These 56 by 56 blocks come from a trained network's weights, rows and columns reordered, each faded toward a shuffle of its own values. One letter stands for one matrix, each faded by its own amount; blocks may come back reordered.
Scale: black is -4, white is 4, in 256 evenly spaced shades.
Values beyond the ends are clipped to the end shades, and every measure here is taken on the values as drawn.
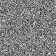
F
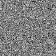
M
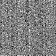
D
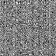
D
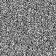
F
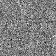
F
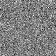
F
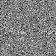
M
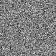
F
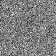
F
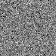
M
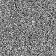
F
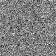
M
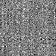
D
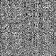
D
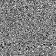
M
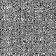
D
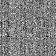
D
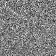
F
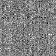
D
